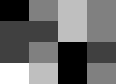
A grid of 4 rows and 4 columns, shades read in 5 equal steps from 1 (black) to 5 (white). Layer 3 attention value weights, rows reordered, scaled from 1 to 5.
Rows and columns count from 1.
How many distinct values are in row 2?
3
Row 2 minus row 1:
1 -1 0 0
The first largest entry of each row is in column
3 3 2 1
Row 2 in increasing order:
2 2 3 4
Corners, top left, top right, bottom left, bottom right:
1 3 5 3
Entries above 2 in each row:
3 2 1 3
